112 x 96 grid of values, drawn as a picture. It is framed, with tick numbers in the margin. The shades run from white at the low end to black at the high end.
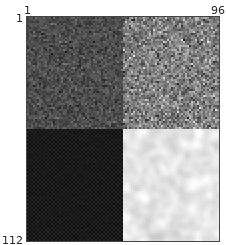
It is made of 2 by 2 panels. Panel 1,1: high, fine-grained. Panel 1,2: middling, fine-grained, strong in contrast. Panel 2,1: very high, checkered, faint in contrast. Panel 2,2: very low, blotchy, faint in contrast.
